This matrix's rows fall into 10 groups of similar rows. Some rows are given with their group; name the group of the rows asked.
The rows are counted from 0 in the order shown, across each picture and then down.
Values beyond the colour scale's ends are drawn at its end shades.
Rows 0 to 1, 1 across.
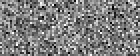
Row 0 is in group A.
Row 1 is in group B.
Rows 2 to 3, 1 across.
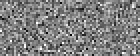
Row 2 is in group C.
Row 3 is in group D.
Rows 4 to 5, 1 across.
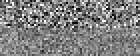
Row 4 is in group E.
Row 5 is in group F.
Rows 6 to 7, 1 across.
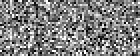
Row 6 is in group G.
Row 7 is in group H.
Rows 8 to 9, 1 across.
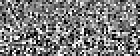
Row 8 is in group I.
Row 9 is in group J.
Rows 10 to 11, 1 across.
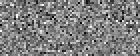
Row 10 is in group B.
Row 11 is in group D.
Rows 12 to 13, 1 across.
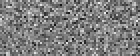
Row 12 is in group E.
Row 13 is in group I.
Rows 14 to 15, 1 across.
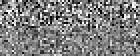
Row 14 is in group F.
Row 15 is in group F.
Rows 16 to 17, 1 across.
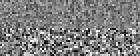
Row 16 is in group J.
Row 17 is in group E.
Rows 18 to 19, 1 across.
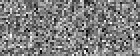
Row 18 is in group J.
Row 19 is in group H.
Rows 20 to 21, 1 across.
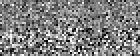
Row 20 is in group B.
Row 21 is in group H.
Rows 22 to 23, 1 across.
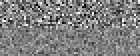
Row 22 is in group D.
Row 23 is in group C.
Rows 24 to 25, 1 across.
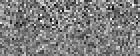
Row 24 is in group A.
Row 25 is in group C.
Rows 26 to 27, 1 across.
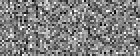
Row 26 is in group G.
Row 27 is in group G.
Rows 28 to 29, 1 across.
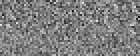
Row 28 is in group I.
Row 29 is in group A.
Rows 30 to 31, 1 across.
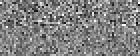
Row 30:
D
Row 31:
A
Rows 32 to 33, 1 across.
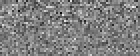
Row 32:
F
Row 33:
B
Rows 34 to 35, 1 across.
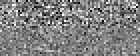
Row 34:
F
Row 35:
D
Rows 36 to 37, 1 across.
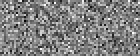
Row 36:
G
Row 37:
A
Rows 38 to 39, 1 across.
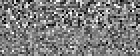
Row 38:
I
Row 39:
B
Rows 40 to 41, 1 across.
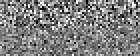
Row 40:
A
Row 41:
E
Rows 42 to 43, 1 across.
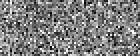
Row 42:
J
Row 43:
A
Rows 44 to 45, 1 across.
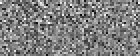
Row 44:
D
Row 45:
J
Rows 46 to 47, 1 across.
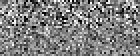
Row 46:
F
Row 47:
G
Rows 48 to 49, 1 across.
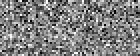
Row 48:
G
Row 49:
H
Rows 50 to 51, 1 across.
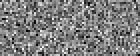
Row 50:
J
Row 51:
C
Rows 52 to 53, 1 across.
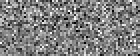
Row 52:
E
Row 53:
C
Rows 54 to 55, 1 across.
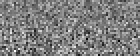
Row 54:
B
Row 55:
J
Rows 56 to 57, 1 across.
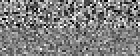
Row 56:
J
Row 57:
D
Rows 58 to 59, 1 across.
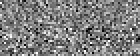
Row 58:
D
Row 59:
H
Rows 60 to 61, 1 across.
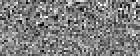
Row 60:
C
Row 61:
F
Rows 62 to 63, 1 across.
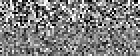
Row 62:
G
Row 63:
B
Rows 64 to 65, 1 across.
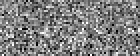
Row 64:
F
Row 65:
G
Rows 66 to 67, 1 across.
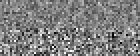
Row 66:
J
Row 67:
A
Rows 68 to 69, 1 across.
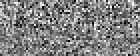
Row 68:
A
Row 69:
E
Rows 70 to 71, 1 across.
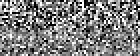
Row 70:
J
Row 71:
H
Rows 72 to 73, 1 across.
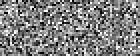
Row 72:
F
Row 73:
C
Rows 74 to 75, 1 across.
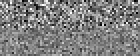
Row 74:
G
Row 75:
F
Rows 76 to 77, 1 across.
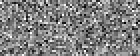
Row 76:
D
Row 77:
H
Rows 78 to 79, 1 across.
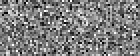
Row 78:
F
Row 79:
I
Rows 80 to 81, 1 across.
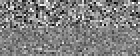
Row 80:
G
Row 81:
D
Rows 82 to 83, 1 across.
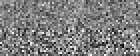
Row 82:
B
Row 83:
B
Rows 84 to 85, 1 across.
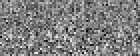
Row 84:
J
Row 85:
H
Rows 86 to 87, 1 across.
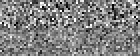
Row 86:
A
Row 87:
H
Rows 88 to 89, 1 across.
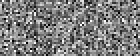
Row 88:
J
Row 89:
J
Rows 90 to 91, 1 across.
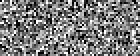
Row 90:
J
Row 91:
C
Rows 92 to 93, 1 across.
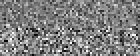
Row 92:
I
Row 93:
F
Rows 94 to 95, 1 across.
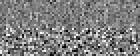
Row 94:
I
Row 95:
E
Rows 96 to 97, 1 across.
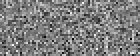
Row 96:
E
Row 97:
I
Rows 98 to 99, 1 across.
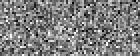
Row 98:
J
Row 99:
H
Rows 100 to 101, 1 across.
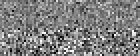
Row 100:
C
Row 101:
A
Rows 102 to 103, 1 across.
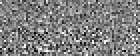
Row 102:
D
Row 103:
D
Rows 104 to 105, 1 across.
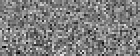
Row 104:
E
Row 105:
J
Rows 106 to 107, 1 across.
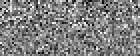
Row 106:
H
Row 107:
C
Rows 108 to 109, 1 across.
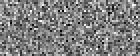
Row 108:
A
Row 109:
I
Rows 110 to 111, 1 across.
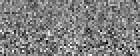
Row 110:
J
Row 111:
B
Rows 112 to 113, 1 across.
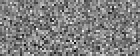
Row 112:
A
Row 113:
E
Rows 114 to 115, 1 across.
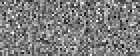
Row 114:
I
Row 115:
B
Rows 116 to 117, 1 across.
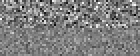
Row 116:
E
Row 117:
B
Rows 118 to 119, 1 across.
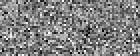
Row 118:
F
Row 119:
H
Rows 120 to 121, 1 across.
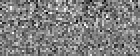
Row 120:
H
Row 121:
B
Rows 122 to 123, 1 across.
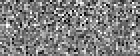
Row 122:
I
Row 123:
C
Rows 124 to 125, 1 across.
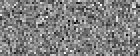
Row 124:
C
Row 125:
A
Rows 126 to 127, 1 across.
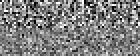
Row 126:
J
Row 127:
E
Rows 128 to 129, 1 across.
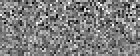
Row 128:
C
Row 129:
E
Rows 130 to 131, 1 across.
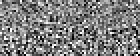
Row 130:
D
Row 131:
J
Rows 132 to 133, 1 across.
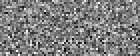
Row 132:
E
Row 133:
I
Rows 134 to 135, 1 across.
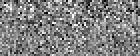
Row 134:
H
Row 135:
A
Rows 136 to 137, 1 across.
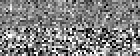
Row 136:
H
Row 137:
H
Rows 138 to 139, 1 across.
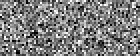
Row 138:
C
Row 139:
J
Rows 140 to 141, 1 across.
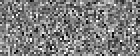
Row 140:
I
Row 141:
A
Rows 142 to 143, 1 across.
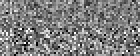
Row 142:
J
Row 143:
G
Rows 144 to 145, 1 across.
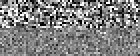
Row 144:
F
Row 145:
C
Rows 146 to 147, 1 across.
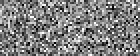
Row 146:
A
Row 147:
B
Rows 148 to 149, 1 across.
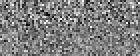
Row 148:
B
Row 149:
F
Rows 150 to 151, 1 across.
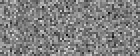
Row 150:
A
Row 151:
A
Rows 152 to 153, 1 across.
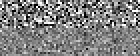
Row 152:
D
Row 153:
D
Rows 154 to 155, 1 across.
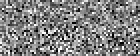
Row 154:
E
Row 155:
A
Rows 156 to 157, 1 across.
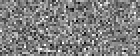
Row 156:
C
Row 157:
D
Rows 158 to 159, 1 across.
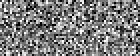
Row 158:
J
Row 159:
I
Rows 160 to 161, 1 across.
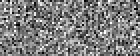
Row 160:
J
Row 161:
C
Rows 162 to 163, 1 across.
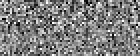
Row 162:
J
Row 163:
A
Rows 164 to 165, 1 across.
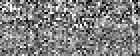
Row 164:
H
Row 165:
H
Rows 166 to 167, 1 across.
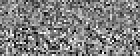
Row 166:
F
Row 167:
G
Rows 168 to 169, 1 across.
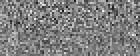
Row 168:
A
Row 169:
F
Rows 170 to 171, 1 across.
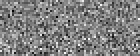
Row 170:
C
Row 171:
A
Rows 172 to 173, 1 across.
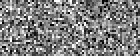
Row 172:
H
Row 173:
J
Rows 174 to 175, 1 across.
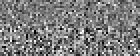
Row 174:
I
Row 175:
J
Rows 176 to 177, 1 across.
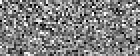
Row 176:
D
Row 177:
E
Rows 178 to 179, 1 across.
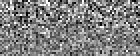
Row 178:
G
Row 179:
G
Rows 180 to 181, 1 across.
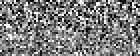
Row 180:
I
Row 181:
H
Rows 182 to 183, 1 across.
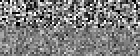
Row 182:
J
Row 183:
A
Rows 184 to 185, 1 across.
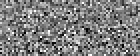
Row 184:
E
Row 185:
B
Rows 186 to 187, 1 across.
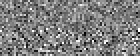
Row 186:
G
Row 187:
D
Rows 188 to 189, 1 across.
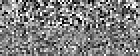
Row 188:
F
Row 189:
B
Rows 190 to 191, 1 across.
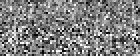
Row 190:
H
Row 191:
F
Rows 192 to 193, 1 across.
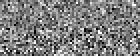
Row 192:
A
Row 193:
J
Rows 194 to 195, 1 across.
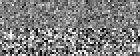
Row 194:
B
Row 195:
H
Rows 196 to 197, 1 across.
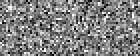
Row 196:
H
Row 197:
E
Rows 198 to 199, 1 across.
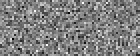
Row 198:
E
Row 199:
C
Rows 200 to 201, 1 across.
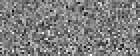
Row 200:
C
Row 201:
B
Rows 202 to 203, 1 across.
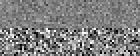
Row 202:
D
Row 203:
G
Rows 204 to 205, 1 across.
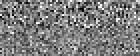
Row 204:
C
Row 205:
B
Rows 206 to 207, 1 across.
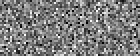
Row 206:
I
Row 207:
J
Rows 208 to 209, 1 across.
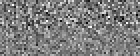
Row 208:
B
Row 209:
G
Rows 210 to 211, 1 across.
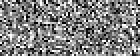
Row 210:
D
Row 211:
H
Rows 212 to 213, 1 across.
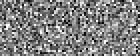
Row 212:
I
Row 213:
D
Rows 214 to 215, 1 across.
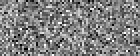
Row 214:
F
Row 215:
G
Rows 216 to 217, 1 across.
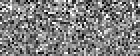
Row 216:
H
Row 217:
C
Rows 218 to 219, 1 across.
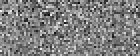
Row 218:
F
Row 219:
A
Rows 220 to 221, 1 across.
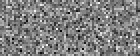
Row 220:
E
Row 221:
C
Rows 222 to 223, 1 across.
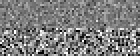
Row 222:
I
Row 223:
C
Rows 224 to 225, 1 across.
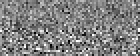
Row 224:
A
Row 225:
D
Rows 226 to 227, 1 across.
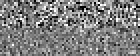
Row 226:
C
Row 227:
I
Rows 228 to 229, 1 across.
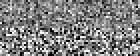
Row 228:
H
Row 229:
E
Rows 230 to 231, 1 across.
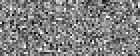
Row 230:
H
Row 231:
D
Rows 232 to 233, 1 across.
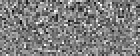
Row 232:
C
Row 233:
D
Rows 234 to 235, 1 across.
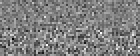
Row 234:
D
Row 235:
C
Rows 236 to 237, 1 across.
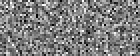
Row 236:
G
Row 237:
I
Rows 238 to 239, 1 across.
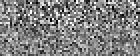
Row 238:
A
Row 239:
F
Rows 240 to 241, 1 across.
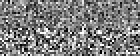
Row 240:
J
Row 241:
G
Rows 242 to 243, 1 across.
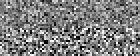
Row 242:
E
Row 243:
E
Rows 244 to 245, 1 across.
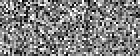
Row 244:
G
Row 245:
A
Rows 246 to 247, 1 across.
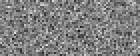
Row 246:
E
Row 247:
C
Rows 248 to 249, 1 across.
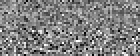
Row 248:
F
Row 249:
D
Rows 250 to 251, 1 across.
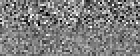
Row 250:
B
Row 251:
F
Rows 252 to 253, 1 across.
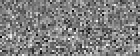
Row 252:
I
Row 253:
H
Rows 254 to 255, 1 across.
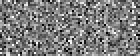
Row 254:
I
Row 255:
I
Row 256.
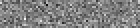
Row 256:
D
